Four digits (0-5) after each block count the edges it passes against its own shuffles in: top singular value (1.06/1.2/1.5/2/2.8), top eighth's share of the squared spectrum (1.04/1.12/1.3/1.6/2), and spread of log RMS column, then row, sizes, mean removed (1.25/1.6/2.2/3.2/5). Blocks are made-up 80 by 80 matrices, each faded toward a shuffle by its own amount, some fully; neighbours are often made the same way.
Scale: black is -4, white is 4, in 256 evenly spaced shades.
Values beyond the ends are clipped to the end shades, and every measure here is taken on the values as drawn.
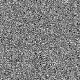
3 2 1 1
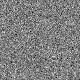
2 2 0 0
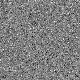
0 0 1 0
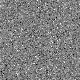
0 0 0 0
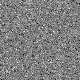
0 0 0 0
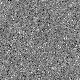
0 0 0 0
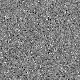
0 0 0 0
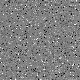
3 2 1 0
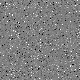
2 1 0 0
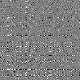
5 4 2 3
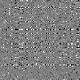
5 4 2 3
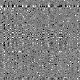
4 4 2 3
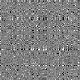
5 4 3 3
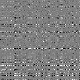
5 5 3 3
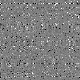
4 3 1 2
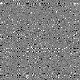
4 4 2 2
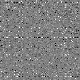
4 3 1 2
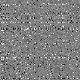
4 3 2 2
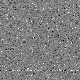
3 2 0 1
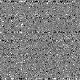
4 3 1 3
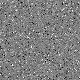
1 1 0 0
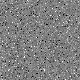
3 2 1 1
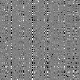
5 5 3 2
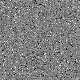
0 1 0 0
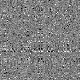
4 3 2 2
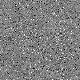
3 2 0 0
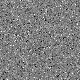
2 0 0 0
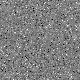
1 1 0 0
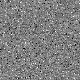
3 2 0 1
